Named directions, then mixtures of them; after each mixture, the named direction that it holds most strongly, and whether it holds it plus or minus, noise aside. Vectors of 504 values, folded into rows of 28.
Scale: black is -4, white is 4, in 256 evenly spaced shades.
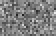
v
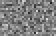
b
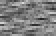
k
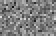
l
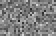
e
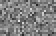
e, minus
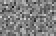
l, plus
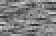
k, plus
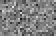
l, minus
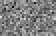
l, plus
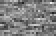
k, minus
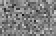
v, plus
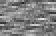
k, minus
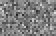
v, plus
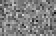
v, minus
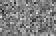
l, plus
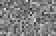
e, plus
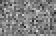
v, minus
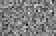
b, minus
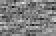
k, plus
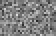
v, minus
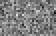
v, minus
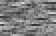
k, plus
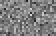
e, minus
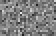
e, minus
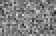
v, minus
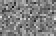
l, plus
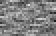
k, minus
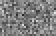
v, plus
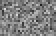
v, minus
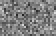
v, plus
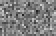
v, plus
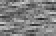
k, plus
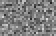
b, plus
